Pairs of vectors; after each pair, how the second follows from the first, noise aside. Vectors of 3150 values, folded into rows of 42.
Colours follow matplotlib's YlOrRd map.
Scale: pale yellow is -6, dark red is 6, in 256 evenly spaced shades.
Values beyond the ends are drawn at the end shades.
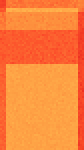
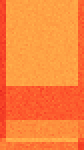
reversed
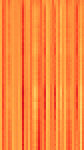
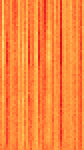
reversed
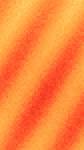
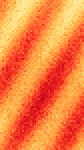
scaled up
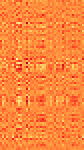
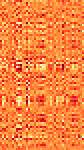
scaled up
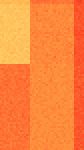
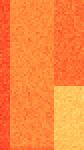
reversed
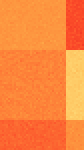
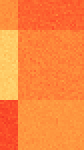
reversed
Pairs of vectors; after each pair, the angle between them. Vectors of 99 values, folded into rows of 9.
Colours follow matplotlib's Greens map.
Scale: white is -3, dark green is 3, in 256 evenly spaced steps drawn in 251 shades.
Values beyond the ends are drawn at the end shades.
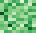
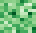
orthogonal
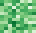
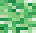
partly aligned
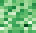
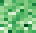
nearly parallel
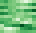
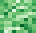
partly aligned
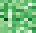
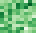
partly opposed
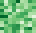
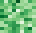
nearly parallel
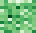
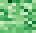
partly opposed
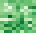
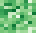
orthogonal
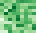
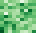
partly opposed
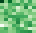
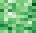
partly opposed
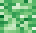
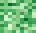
partly aligned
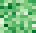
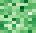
partly opposed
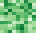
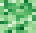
nearly parallel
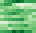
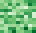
orthogonal
